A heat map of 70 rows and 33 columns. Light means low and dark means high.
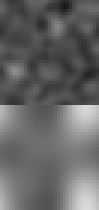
The table splits into 2 rows of 1 panel. Panel 1,1: high, blotchy. Panel 2,1: middling, smooth, strong in contrast.
